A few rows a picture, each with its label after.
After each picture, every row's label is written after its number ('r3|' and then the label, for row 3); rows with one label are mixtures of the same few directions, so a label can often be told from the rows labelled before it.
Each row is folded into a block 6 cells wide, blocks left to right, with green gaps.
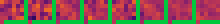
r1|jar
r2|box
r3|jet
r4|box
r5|jar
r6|jet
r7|box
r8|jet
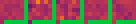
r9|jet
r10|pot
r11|box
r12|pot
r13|jet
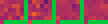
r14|jar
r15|pot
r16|box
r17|box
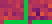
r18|jet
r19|jet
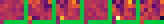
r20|jar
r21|box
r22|box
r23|jet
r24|box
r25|jar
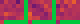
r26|pot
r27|jet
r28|pot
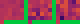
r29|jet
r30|jet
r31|box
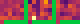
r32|jet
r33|box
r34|pot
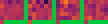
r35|pot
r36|pot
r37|pot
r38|box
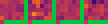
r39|box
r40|pot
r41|box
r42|pot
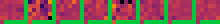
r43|box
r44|jar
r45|pot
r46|jar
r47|pot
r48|jar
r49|box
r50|jar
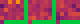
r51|pot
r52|box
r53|jet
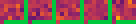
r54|jar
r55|jet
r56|jet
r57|jar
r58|box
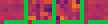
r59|box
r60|box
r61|box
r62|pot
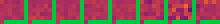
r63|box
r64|jet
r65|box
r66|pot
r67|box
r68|pot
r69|jar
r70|pot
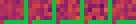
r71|box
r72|jar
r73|jar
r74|jar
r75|jar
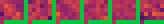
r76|jet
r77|jar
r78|jet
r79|jar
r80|jet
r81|jet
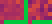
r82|pot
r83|jar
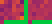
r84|jar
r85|pot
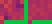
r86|box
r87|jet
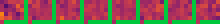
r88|jet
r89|box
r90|box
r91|jar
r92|box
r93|box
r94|jar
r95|jar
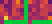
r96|box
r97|jar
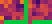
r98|box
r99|pot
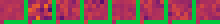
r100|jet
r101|jar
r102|box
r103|pot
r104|box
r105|box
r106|jet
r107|jar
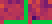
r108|pot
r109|box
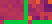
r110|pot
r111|box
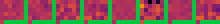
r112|pot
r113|box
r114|jar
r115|box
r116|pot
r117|pot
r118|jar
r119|box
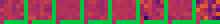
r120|jar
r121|box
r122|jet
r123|pot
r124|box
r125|box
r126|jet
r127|jar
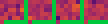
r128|jar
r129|box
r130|box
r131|pot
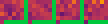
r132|jet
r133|jet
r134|pot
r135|pot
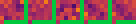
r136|box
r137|pot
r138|jar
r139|jet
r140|jet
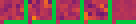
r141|jar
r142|box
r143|box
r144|jet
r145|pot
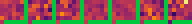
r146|box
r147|jar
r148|pot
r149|jar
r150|jet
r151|jet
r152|pot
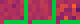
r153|jar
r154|jar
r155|jar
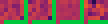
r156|jar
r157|jar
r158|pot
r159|pot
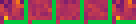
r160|box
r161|jet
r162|pot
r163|jet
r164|box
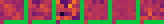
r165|jet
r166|pot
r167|pot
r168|pot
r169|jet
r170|jet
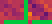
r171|jet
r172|jet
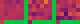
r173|pot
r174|pot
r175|jet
